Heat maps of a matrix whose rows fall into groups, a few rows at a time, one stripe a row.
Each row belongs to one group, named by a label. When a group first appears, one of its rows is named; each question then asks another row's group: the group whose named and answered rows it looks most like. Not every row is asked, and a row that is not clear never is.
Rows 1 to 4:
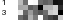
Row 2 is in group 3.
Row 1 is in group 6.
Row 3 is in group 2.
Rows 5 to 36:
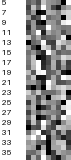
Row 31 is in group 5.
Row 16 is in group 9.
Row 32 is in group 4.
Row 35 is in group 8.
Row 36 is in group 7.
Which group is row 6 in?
7
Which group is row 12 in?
2
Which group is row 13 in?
8
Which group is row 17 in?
5
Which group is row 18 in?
5
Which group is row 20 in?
9
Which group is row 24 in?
3
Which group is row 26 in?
9
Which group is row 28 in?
9
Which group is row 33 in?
3
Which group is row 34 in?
3
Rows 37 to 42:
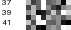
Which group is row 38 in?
7
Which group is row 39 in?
9
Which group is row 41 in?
6
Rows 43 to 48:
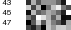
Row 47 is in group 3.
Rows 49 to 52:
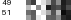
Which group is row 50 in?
4
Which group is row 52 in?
6
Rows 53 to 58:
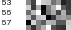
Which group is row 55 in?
5
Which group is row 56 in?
8
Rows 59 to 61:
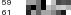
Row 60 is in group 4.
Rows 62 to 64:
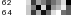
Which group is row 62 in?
2
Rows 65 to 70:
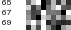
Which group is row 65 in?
5
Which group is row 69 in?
4
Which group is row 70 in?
7
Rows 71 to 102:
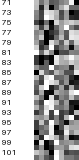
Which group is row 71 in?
2
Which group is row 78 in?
9
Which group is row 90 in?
3
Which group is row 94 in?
2
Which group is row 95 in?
7
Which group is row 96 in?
8
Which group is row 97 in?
8
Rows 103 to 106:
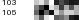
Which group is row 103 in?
4
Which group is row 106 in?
6
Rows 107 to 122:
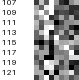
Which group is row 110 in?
5
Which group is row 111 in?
8
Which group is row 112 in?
6
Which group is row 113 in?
5
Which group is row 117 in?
2
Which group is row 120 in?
6
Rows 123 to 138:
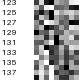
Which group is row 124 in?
6
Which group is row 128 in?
9
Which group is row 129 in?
8
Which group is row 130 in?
3
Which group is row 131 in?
8
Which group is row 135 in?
5
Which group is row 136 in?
7
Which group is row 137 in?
4
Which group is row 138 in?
7
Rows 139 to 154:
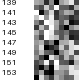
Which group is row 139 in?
3
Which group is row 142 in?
4
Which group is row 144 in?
7
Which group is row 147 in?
3
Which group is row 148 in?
9
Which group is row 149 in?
3
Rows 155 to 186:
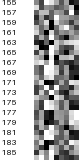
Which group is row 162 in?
7
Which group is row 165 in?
7
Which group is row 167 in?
4
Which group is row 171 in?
9
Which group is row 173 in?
7
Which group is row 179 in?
9
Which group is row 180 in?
7
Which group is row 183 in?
9
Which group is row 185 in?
7
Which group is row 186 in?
4
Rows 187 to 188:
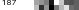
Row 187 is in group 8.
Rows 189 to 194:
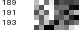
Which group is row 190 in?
6
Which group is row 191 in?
7
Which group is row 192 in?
6
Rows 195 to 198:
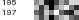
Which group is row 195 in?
9
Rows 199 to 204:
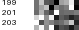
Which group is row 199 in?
3
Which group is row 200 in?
2
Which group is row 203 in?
2
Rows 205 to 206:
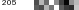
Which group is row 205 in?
7
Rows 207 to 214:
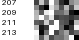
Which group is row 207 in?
7
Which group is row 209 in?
6
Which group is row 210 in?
4
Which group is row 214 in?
2
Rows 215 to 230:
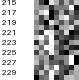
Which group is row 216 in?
2
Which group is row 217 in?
5
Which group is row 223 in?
7
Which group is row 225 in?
7
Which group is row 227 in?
2
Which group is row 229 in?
7
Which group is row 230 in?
8
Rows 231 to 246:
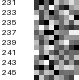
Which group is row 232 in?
7
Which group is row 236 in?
4
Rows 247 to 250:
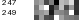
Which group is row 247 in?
3
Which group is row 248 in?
5
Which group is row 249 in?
2
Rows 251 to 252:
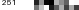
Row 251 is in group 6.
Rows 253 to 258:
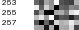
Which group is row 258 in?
3
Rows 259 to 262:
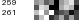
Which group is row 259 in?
3
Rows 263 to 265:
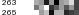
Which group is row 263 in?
3
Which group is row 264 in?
5
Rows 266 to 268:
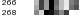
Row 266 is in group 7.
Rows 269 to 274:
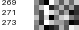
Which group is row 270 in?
5
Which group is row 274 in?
9
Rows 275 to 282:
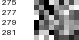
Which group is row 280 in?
8
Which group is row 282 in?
4
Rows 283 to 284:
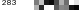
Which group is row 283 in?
9
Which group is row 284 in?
6
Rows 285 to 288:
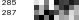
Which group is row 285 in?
4
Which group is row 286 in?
7
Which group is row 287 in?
9
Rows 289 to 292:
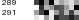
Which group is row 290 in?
2
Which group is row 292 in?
4
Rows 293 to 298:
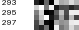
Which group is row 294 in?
4
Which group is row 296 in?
5
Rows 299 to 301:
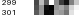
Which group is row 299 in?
7
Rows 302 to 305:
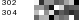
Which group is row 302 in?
2
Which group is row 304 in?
4
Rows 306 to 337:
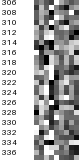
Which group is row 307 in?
7
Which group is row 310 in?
7
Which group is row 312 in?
6
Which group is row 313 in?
6
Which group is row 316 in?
2
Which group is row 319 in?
6
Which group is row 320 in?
4
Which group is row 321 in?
8
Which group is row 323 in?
5
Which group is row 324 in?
5
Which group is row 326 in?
4
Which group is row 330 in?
5
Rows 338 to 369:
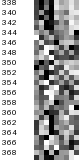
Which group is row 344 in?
2
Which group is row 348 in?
5
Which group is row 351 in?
8
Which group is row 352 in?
9
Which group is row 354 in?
5
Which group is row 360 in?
9
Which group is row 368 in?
3
